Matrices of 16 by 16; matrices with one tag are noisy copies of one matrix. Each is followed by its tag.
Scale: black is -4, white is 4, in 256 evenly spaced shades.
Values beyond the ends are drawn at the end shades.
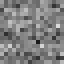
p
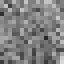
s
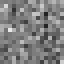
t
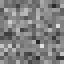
p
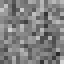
t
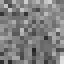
s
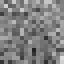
s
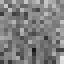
s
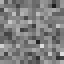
p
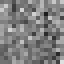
t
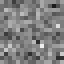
p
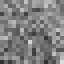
s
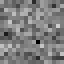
p
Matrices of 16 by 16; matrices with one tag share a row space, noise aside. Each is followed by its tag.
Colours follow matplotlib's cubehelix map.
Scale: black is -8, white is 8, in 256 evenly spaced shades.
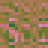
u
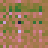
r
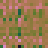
r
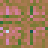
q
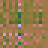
r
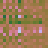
r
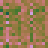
q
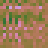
r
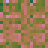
q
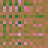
r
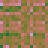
q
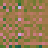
r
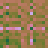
q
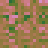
u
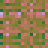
q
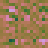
u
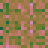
q
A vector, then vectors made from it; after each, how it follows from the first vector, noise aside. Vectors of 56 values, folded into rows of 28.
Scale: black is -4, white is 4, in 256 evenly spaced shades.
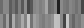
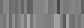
shrunk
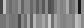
wrapped around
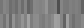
shrunk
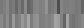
shrunk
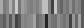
wrapped around
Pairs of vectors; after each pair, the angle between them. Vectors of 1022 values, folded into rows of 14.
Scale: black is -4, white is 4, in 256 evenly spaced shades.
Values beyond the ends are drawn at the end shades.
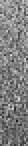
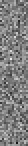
orthogonal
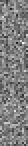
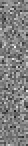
partly opposed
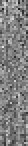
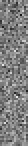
partly opposed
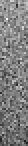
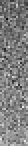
nearly opposite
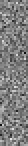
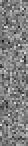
partly opposed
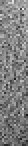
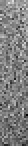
nearly parallel
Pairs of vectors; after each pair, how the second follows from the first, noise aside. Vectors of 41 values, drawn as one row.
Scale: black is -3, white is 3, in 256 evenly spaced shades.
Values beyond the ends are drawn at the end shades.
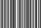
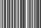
wrapped around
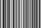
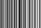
wrapped around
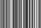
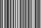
wrapped around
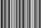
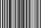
sign-scrambled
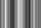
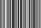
sign-scrambled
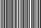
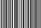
wrapped around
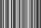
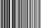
sign-scrambled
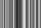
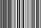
sign-scrambled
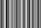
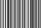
sign-scrambled
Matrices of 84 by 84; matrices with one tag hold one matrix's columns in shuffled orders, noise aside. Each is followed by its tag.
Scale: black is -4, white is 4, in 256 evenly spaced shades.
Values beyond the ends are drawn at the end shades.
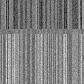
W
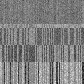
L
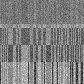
L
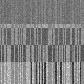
L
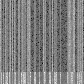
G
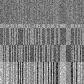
L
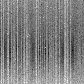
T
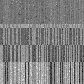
L
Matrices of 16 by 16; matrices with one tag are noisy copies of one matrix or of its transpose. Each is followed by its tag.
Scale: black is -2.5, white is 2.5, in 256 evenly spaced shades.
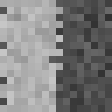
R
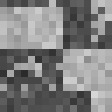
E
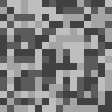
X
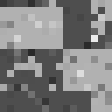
E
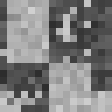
E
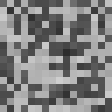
X
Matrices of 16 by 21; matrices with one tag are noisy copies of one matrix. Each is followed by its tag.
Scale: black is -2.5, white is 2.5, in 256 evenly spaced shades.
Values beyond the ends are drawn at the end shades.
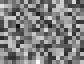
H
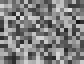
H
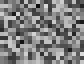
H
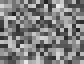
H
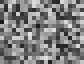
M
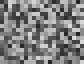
M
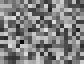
H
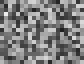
M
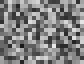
M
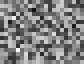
H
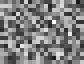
H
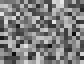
H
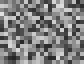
H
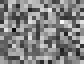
M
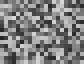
H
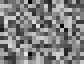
H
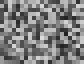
M
